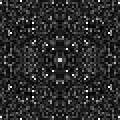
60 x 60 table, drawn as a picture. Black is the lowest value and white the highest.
Seam: none. Grain: fine. Mirror symmetry: left to right and top to bottom. Odd rows or columns: none. Average level on the scale: 20%. Histogram: skewed, a long tail of high values.
